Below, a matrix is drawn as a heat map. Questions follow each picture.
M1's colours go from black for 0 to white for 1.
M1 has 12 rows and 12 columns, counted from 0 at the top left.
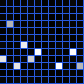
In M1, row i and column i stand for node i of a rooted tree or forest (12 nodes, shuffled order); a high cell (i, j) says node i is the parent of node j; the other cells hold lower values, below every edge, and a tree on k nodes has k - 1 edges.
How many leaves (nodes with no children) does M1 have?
7
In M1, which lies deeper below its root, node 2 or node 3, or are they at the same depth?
the same depth
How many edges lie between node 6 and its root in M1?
0
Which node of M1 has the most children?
9
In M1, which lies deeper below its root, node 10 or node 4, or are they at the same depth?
node 4
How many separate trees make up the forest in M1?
3
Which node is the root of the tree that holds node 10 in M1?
7
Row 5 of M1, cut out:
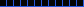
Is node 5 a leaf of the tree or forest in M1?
yes
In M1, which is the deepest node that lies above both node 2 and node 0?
9
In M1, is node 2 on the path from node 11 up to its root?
no
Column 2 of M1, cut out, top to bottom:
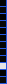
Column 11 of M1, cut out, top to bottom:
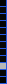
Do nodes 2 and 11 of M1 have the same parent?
yes
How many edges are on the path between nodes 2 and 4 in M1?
3
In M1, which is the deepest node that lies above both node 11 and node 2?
9
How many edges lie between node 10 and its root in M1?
1
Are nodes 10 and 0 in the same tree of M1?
no
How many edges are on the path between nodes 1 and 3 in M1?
1
